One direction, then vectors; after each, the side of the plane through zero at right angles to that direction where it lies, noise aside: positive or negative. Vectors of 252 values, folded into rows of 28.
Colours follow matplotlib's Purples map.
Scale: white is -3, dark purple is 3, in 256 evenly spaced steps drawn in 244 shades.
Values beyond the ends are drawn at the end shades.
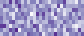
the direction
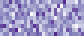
positive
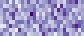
negative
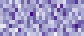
negative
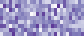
positive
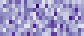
positive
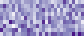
positive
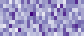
negative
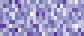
positive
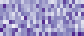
positive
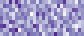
positive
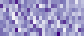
positive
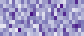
negative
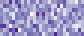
positive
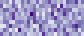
negative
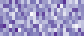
positive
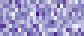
positive
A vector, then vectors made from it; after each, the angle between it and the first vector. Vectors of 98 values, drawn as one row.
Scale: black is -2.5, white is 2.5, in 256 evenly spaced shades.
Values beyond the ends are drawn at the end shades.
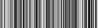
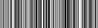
partly aligned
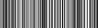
partly opposed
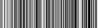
nearly parallel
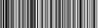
partly opposed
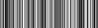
nearly opposite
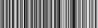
orthogonal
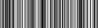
nearly opposite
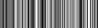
nearly opposite
